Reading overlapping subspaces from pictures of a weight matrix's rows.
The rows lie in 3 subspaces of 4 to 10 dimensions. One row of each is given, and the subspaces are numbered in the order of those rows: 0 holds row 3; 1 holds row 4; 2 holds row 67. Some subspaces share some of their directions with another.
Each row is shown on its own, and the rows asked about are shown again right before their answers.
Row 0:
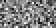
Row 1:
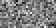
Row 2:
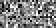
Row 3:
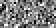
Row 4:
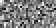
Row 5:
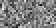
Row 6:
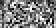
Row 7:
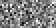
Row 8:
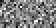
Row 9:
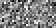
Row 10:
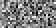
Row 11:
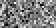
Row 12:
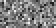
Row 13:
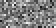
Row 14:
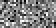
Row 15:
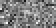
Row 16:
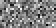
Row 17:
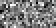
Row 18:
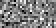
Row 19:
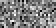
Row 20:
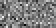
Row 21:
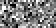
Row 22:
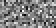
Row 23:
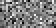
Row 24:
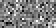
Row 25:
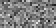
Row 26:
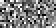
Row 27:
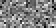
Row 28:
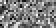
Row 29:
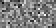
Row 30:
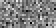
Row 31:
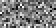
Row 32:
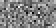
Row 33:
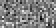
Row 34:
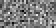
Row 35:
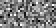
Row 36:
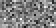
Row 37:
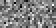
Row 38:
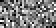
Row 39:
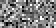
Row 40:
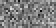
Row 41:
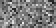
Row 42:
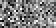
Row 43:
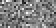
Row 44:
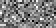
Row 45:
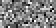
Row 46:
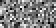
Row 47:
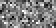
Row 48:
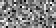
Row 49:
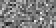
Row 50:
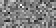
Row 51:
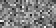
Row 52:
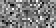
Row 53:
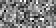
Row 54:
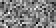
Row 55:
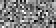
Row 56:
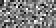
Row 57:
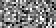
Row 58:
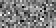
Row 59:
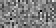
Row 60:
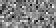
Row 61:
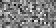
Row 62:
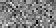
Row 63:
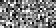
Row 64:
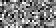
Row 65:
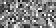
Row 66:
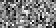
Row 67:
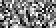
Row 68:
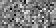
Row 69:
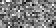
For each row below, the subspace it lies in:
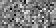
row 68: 2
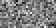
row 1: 2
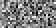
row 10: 0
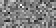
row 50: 1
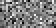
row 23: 2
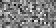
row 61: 0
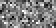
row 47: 2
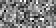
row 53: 2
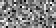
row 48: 2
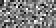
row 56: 1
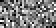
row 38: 1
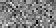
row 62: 2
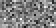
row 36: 2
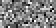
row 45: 2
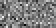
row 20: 2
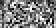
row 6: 0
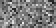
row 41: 2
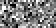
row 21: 0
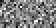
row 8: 1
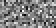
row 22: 2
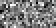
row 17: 2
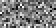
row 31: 1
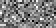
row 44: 2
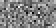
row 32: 0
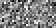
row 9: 2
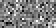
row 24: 1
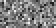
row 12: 2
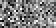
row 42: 0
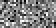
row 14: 1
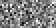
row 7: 2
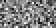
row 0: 0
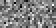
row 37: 2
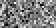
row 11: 0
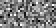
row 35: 2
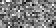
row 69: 2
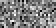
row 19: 1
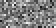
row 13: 2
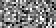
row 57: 0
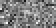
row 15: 2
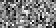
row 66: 0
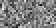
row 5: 0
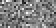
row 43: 2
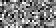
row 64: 2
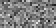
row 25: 2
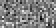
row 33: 0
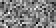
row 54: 2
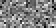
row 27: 2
